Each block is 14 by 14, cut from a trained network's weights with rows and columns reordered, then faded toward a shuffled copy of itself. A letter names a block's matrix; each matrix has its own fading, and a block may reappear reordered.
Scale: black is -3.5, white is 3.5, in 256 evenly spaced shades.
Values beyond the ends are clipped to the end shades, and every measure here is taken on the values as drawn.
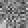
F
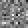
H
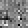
H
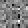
H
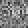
F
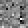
H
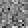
H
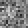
F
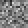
F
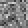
F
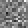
H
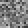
F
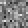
H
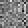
H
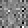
H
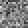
F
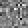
H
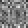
H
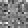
H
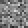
F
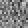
F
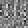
H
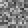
F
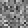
F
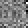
H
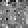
H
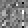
H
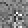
H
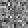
F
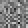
H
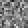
F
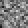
F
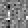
H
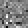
H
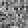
F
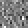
H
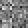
H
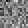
F
